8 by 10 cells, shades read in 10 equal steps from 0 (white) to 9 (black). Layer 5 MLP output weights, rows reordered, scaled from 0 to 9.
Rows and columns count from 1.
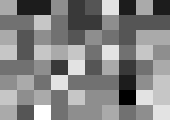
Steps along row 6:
down up down up same same up down down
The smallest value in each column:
2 3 0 1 1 4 1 5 1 1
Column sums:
27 43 28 35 34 41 26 54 28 29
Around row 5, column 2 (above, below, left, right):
6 3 5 4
